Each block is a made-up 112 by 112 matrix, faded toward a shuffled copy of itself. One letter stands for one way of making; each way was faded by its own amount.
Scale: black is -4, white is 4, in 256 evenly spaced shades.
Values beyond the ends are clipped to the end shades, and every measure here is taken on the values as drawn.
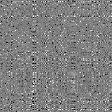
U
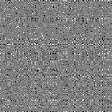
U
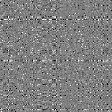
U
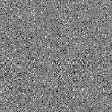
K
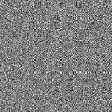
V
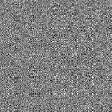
V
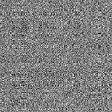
V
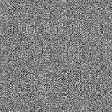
V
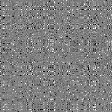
U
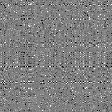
U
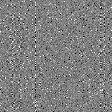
K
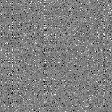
K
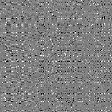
U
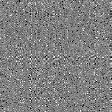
K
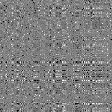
U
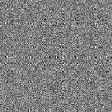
V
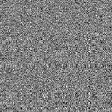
V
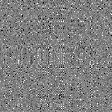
K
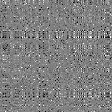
U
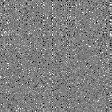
K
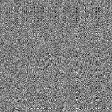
V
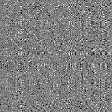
K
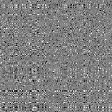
U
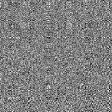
V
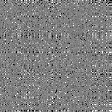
U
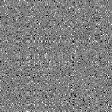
K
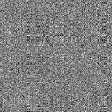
V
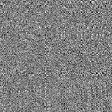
V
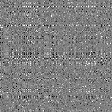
U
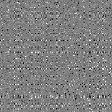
U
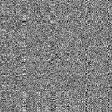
V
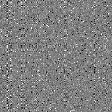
K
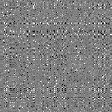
U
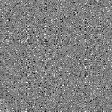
K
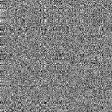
V
